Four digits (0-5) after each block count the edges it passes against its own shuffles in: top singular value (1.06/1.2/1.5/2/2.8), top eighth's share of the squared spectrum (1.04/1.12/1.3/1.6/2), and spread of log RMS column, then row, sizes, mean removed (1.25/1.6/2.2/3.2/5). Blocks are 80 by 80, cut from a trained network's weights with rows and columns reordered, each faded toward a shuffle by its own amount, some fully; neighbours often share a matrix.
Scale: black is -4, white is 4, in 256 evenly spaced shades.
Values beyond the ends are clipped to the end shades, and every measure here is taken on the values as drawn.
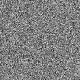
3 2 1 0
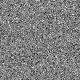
0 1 0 0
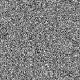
3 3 1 1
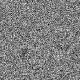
3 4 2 0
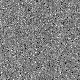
0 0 0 0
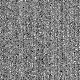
3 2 0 1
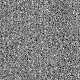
1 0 0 0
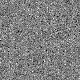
0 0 0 0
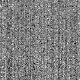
3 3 0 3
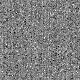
2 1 0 0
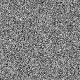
2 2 0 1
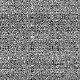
3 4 3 1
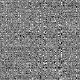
3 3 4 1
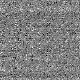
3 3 2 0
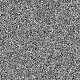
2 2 0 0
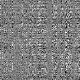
3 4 4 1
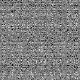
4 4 3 1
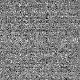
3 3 2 0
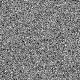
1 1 0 0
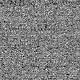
2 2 1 0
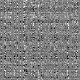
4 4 4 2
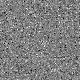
0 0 0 0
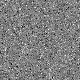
0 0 0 0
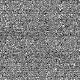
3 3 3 0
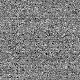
2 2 2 0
